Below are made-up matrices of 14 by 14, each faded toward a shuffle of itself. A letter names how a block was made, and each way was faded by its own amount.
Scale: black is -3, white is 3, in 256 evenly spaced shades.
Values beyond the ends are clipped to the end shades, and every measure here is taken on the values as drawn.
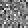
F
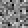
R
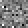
R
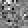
F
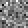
R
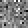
R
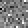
R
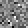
R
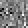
F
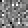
F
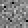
R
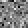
F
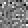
F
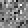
F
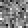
R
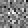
F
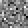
R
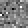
R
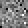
R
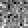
F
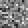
F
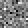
R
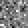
R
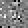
F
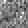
R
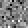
R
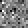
F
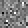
R
